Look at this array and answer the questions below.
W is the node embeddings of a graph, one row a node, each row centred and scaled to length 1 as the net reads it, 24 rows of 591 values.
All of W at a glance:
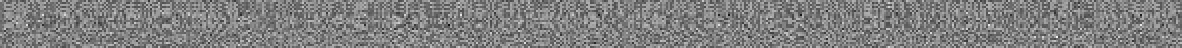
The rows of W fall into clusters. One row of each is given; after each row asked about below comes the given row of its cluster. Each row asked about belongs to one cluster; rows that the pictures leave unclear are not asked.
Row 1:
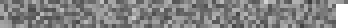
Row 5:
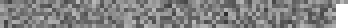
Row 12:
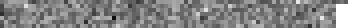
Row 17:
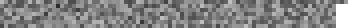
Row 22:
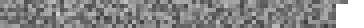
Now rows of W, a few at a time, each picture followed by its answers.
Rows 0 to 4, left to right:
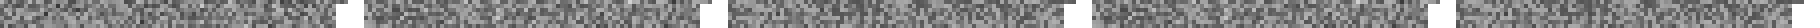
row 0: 17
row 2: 12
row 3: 1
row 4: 12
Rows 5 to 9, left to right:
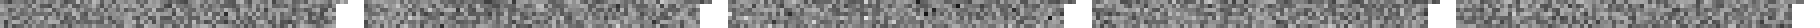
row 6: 12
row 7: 12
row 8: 12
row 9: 22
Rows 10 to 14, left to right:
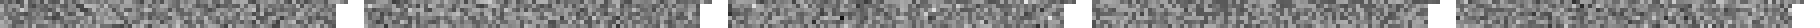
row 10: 1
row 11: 22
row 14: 1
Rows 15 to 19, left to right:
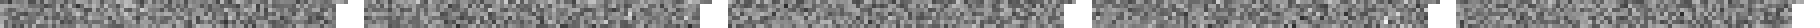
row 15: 5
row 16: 22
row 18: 1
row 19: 5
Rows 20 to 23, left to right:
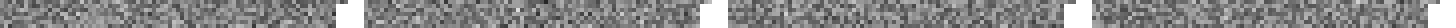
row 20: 17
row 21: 5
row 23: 1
